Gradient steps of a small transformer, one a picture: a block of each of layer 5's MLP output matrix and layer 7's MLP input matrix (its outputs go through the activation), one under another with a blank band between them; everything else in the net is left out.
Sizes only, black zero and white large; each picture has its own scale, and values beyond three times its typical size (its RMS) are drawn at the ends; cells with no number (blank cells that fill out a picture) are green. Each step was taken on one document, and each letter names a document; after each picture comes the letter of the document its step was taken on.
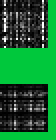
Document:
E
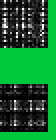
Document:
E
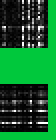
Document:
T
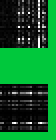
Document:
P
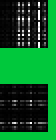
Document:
P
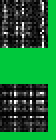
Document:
E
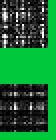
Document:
E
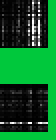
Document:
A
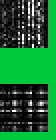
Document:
T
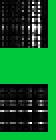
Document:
A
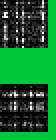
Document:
E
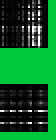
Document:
A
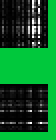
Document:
A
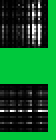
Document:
A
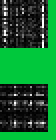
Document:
E
